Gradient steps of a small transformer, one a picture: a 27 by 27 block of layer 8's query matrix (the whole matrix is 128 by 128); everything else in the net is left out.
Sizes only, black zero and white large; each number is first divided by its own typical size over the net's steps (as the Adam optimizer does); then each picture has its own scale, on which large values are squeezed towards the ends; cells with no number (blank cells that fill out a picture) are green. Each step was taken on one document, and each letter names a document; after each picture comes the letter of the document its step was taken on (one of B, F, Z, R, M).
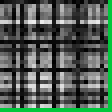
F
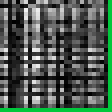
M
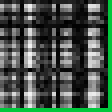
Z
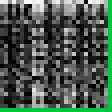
Z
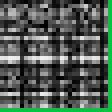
F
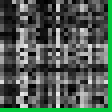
Z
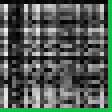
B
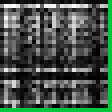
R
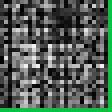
M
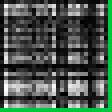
R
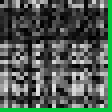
Z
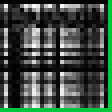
M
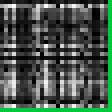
M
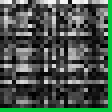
R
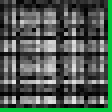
R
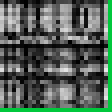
F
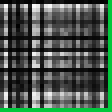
B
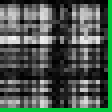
F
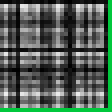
B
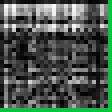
R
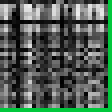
B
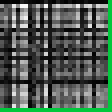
M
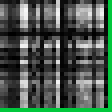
Z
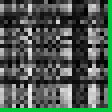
Z
